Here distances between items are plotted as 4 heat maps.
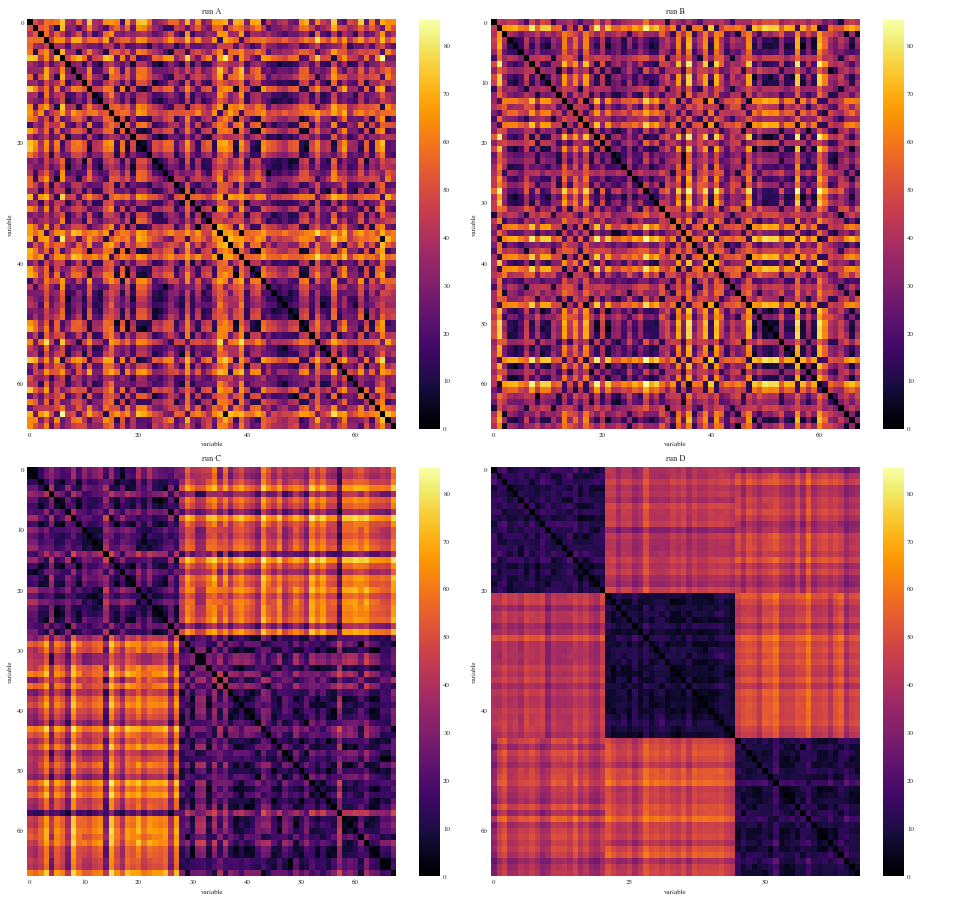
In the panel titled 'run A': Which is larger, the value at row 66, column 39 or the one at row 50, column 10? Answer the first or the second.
the first
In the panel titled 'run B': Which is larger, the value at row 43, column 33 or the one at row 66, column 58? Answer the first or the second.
the second
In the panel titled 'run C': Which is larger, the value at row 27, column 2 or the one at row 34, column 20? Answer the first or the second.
the second
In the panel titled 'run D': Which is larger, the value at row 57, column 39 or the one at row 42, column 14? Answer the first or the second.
the first
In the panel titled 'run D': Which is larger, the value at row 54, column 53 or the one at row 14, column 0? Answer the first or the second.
the second
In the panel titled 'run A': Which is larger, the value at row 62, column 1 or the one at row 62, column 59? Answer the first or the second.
the first
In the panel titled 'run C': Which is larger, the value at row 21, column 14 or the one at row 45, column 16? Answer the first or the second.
the second
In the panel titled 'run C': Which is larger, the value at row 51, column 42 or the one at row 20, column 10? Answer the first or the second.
the second
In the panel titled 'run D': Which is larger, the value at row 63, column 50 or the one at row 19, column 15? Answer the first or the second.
the second
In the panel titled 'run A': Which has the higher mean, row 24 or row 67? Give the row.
67
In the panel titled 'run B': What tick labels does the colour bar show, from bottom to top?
0, 10, 20, 30, 40, 50, 60, 70, 80
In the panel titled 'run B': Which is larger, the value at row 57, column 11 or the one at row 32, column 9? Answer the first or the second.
the second
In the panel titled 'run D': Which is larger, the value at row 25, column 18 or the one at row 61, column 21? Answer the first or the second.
the second
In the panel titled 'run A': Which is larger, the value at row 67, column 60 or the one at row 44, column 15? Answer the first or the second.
the second
